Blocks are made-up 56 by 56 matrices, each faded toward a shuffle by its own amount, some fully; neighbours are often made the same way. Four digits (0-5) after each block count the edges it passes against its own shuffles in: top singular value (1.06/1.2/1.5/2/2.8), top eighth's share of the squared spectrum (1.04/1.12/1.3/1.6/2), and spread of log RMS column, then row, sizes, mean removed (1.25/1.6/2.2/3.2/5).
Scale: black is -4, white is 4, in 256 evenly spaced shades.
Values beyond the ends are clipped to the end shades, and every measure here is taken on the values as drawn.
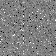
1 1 1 0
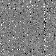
2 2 2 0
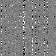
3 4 3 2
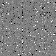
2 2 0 0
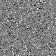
0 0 0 0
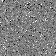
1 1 0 0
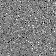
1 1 0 0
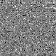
3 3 1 1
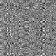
4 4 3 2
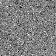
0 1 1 0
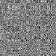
4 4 2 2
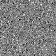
2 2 0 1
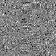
3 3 1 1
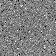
1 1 0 0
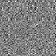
4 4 2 2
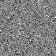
1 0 0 0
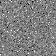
2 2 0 0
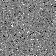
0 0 0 0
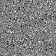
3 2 0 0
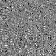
3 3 1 1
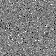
0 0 0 0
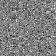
3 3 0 1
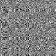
4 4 2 2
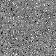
1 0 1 0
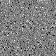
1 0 0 1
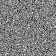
0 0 0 0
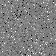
0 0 0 0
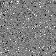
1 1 0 1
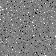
0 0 0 0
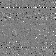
3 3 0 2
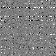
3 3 2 3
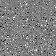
1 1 1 1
